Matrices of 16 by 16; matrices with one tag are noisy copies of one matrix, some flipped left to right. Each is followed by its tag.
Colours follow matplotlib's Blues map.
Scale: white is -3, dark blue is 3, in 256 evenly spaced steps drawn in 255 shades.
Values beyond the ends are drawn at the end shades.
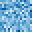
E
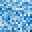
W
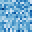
E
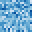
E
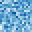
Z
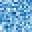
Z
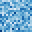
W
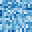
E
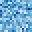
E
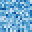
E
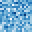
Z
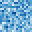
Z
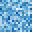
W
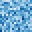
W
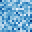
W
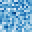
Z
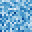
W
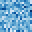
E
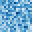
Z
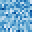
E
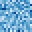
E
